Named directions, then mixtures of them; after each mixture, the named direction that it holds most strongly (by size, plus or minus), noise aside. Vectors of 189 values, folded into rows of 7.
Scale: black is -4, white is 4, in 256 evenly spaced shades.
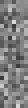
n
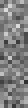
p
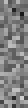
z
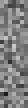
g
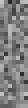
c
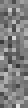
n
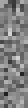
g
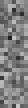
n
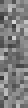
n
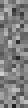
z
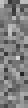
c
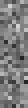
p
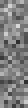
p
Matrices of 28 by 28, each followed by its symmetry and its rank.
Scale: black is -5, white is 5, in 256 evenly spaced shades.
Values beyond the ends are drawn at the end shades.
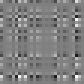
symmetric, rank one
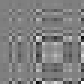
symmetric, rank one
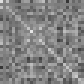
symmetric, rank five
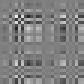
symmetric, rank one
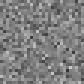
antisymmetric, full rank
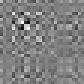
symmetric, rank three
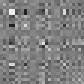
symmetric, rank three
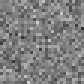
antisymmetric, full rank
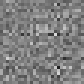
neither, rank five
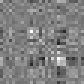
symmetric, rank three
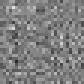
neither, rank five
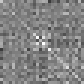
symmetric, rank five
